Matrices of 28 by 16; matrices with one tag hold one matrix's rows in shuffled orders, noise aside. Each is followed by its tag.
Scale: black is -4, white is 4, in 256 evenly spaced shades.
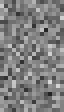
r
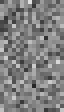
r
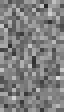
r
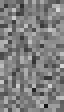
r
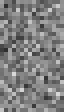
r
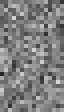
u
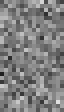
u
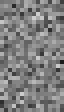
u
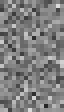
r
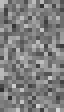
u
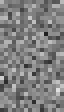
r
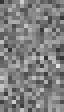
u
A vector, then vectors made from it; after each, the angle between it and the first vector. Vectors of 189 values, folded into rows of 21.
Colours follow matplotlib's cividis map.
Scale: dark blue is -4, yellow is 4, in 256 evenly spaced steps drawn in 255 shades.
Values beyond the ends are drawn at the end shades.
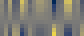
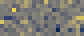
orthogonal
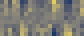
nearly opposite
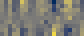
nearly parallel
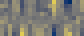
nearly opposite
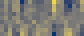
nearly opposite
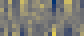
nearly parallel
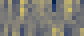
nearly parallel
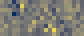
partly aligned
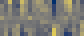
nearly parallel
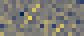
orthogonal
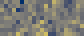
partly opposed
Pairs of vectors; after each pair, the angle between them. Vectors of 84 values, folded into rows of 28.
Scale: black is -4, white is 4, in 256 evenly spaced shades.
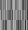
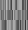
nearly parallel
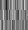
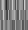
nearly parallel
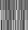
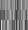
nearly opposite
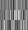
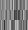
nearly opposite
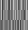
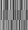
nearly opposite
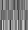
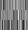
nearly opposite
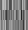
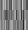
nearly parallel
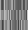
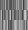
orthogonal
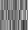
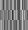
orthogonal
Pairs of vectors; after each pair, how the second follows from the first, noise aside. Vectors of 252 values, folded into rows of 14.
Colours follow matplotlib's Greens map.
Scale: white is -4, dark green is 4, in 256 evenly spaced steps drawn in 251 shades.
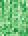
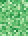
sign-scrambled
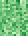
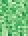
reversed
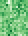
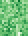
reversed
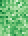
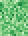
sign-scrambled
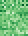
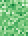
sign-scrambled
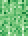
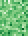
sign-scrambled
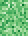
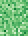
reversed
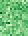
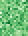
sign-scrambled
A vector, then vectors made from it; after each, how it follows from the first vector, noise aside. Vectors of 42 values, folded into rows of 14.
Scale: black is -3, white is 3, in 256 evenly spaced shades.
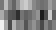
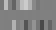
partly zeroed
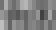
shrunk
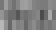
shrunk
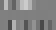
partly zeroed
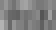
shrunk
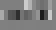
partly zeroed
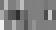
partly zeroed
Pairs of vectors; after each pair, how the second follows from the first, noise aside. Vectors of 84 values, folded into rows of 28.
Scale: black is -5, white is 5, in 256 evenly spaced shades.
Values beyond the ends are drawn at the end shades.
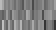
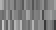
copied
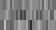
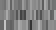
copied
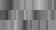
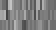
sign-scrambled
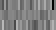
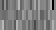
copied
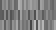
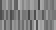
copied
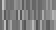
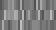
wrapped around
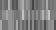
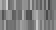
wrapped around
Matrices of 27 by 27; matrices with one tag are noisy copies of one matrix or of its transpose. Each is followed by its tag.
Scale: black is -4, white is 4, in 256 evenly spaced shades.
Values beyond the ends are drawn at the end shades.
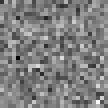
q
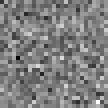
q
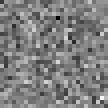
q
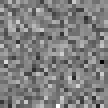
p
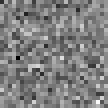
q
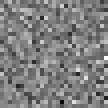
p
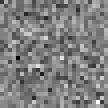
q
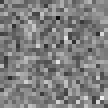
q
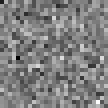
q
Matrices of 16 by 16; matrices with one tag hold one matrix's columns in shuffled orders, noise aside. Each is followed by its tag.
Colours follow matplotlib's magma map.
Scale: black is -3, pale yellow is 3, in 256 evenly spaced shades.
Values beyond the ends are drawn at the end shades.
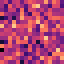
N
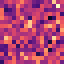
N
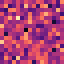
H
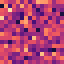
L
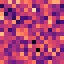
L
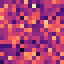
N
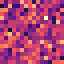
H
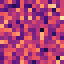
H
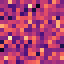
N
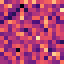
L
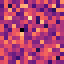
H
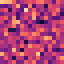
L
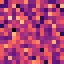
H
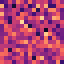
H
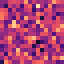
N
